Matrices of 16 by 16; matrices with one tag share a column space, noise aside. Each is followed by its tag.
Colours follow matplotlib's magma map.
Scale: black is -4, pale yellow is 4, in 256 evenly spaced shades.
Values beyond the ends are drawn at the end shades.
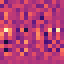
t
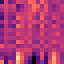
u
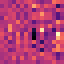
t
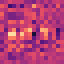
t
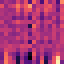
u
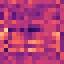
t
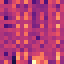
u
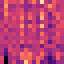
u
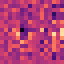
t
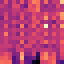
u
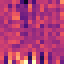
u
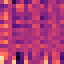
u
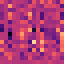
t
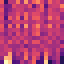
u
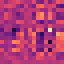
t
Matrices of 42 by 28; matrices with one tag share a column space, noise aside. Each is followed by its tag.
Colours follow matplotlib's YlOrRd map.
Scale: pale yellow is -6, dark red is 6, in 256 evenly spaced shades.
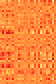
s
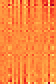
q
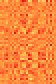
s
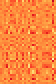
s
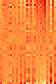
q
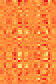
s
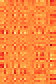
s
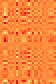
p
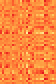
s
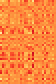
s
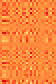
p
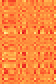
s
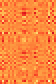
p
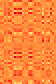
p
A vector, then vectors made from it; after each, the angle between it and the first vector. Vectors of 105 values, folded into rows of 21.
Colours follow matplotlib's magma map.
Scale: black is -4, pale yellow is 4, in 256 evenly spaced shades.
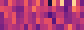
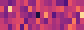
orthogonal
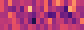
partly aligned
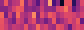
nearly opposite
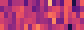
nearly opposite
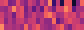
nearly opposite
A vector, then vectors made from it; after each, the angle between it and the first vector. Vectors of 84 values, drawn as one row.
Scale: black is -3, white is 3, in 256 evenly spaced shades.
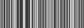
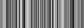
partly opposed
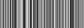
nearly opposite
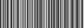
orthogonal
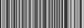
orthogonal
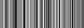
partly opposed
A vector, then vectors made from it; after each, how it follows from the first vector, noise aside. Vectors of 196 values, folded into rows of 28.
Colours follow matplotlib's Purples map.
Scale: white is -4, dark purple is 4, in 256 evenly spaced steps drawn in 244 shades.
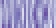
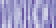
negated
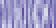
negated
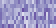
sign-scrambled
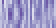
reversed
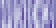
negated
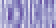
reversed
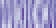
negated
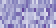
sign-scrambled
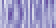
reversed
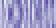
reversed
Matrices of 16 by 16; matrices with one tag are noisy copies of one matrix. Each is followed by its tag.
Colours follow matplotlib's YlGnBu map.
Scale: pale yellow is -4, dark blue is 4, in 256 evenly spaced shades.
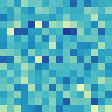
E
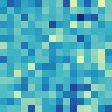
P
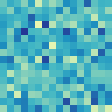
E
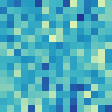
P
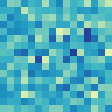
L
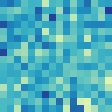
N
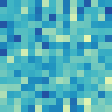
N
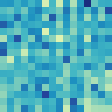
N
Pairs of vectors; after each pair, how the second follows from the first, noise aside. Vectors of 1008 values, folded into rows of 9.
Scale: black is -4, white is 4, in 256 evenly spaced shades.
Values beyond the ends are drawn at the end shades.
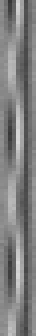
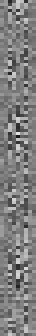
sign-scrambled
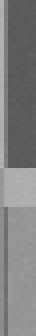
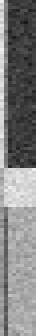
scaled up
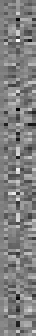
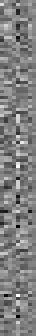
reversed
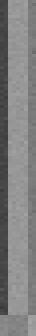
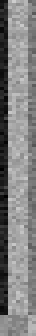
scaled up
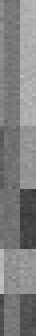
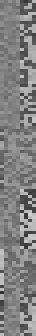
sign-scrambled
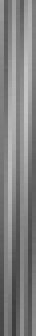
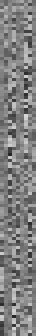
sign-scrambled
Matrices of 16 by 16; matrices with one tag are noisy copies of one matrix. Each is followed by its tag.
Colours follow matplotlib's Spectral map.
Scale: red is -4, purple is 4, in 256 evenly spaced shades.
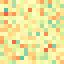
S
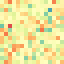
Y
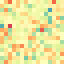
Y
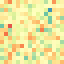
Y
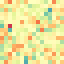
Y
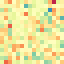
Y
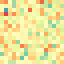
S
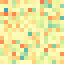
S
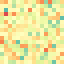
S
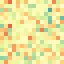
Y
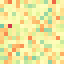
Y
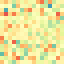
S
